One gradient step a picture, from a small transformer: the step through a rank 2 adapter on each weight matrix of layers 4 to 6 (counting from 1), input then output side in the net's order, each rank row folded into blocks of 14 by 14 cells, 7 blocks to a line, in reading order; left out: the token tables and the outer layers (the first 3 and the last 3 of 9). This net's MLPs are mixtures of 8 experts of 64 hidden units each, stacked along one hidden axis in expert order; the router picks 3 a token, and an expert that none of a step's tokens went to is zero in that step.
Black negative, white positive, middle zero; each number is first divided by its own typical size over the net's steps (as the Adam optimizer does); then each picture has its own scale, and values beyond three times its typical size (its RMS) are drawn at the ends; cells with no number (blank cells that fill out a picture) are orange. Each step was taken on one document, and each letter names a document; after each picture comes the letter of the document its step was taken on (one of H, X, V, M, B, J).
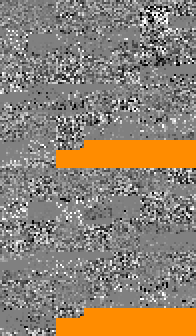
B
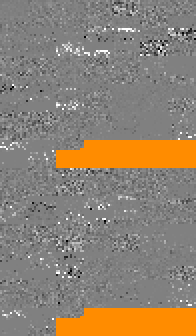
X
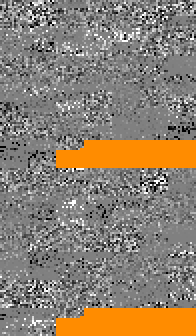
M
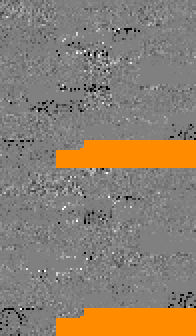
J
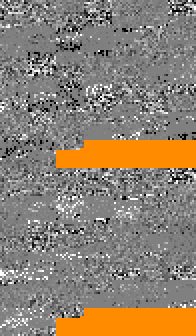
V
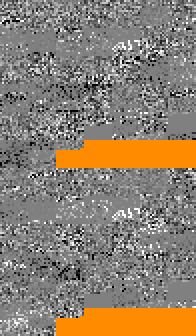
V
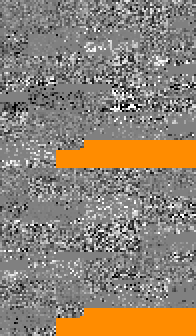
B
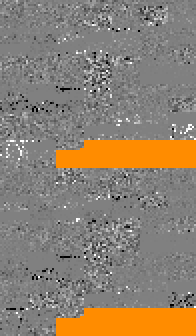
J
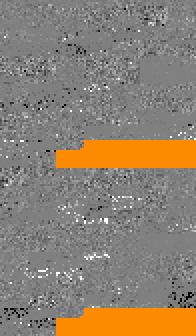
J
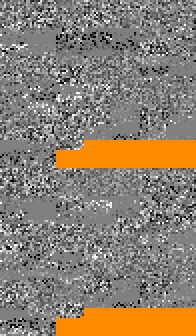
V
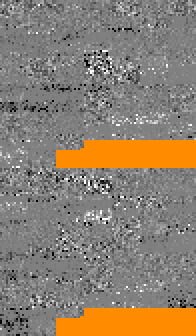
J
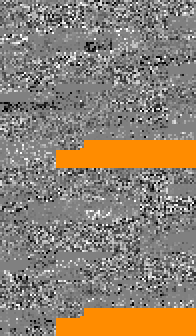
B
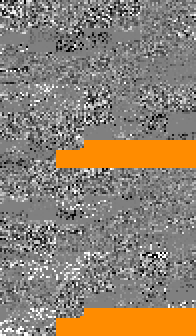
V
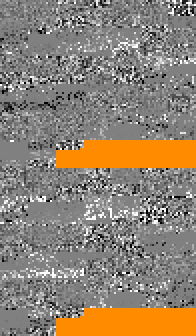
B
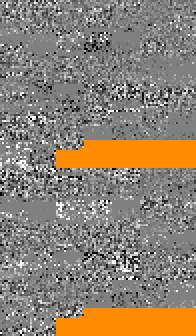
V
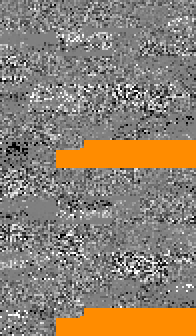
V
